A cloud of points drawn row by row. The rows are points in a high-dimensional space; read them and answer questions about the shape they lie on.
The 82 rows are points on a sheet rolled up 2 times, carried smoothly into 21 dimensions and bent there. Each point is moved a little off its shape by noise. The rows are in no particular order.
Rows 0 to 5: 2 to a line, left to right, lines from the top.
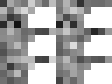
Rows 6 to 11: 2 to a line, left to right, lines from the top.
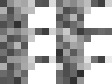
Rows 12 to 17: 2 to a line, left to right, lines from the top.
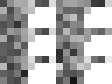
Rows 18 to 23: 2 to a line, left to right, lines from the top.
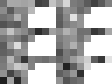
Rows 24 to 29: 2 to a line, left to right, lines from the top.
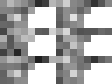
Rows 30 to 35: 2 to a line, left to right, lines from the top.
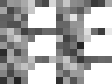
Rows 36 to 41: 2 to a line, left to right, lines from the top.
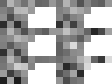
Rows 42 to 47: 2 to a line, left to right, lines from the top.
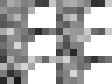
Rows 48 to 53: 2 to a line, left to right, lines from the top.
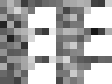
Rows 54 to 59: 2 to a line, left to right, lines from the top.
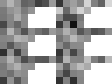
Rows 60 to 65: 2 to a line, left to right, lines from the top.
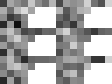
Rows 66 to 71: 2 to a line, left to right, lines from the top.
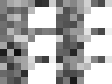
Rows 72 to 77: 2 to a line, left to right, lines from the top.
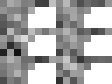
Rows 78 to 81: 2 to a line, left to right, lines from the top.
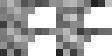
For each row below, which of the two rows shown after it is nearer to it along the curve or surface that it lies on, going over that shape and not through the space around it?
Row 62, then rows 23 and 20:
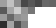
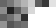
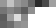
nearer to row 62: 20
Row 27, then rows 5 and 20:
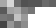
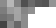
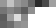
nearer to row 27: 20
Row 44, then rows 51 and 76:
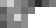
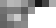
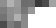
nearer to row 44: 51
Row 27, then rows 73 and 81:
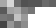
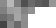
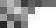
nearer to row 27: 81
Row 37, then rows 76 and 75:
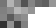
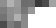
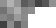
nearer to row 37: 75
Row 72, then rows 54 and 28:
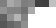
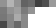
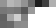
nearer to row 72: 54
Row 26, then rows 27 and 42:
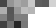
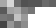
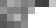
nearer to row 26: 42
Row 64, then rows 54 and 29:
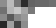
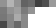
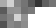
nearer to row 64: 29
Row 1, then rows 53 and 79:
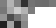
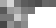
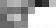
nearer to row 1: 53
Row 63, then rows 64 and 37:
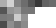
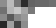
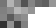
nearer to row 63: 64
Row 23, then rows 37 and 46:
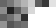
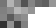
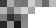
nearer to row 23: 46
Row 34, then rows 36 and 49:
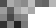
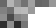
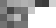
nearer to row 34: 36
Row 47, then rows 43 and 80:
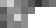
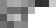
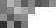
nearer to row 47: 43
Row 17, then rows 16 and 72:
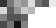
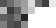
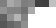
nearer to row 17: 16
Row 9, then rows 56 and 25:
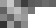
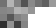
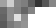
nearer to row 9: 25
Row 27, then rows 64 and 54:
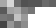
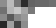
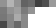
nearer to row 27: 64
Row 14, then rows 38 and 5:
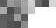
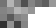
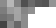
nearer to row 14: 38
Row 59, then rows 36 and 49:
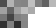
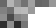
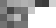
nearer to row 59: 36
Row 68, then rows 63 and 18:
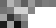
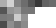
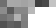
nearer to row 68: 63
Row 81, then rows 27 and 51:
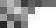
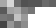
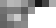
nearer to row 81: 27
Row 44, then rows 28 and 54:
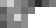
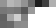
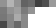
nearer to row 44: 28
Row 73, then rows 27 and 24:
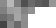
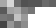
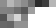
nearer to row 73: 24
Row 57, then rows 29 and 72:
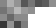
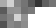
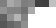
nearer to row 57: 72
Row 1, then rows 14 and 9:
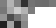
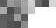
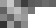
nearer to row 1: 9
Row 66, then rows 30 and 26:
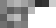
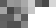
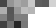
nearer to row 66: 30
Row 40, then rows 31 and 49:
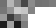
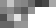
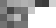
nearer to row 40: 31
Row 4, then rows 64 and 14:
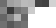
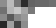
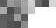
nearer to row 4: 14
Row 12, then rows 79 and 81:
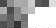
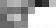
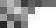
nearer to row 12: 79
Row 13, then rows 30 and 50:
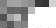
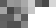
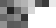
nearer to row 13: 30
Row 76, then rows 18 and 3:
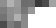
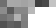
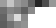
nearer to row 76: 18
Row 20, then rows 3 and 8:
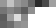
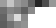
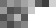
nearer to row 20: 3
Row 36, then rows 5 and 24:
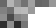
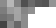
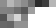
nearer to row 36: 5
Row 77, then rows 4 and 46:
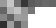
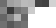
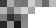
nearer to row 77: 46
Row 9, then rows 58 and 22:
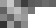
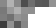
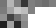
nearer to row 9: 22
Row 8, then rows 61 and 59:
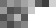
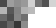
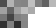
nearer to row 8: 61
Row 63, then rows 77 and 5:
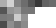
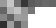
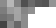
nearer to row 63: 77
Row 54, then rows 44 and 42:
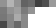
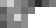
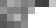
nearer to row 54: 42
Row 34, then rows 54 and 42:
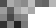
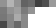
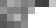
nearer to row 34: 54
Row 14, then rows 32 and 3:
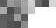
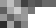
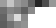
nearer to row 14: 3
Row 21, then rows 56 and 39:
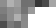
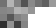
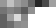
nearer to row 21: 56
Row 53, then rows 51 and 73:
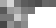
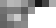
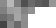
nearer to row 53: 51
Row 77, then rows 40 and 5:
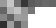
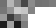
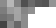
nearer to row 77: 40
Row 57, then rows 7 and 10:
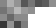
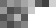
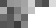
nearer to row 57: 10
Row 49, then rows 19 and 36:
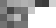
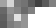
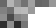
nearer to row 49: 19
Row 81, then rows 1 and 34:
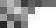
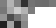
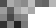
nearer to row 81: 1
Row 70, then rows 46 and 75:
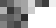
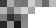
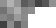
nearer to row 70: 46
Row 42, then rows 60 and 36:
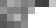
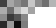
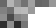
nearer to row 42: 36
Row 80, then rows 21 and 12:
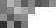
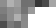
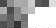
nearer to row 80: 21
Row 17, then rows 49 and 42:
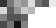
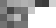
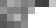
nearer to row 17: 49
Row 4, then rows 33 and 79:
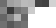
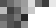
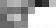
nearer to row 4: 79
